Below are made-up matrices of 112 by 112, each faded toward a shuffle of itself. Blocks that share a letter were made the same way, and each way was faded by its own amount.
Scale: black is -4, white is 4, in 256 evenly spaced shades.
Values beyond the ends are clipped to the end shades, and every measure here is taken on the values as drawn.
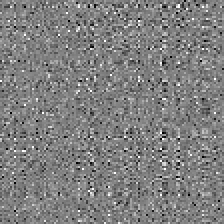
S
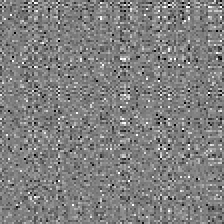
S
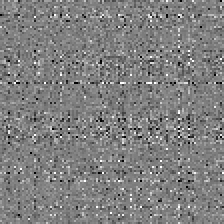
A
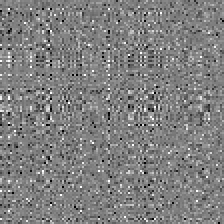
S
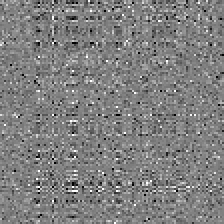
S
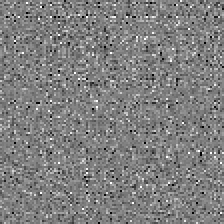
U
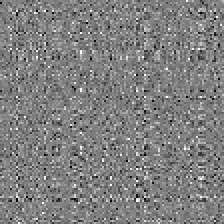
S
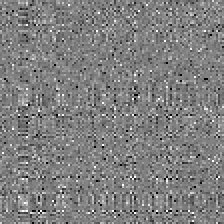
S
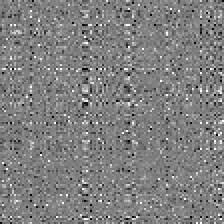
S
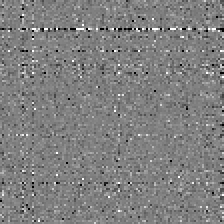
A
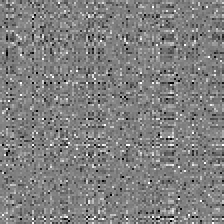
S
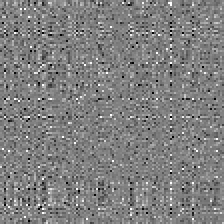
S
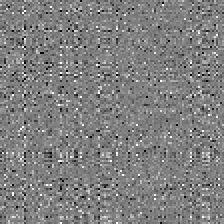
S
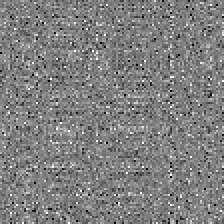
U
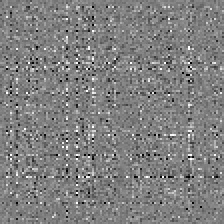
A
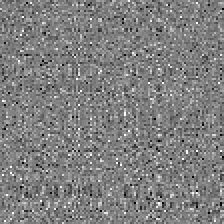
U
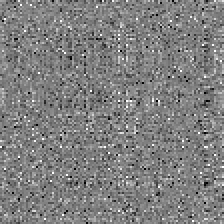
U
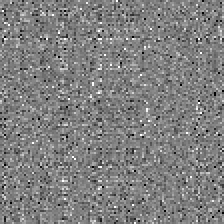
U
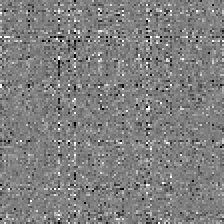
A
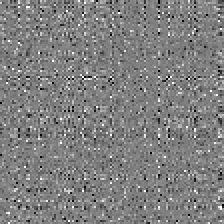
S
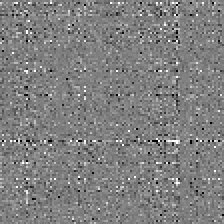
A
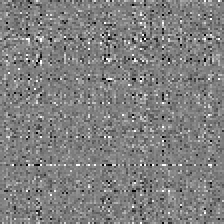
A
